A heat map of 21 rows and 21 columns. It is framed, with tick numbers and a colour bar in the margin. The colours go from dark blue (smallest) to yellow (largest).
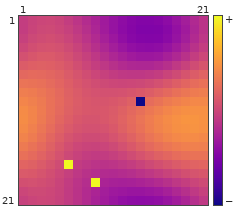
The middle right is the ninth with the highest average. Three lone cells stand out: two far higher and one far lower than their neighbours. No regular stripes run through it. Overall the values sit about 50% of the way up the scale.
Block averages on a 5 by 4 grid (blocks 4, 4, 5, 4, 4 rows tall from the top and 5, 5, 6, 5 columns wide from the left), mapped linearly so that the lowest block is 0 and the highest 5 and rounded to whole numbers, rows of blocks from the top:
3201 | 4323 | 4345 | 4334 | 3212
